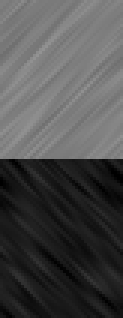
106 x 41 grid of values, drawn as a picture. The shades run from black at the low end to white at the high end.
The table splits into 2 rows of 1 panel. Panel 1,1: middling, slanting up to the right, faint in contrast. Panel 2,1: very low, slanting down to the right, faint in contrast.
